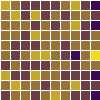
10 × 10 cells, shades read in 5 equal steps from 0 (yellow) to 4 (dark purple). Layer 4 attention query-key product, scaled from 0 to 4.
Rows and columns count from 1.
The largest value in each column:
3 3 3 3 3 3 3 4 3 4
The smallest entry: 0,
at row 6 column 10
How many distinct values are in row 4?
3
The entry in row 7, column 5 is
3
